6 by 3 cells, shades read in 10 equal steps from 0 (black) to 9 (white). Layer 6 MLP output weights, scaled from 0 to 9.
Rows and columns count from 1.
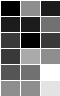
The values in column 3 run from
1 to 9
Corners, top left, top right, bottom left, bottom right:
0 1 5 8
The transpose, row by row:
0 1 2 2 3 5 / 5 1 0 6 4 5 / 1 4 2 5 9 8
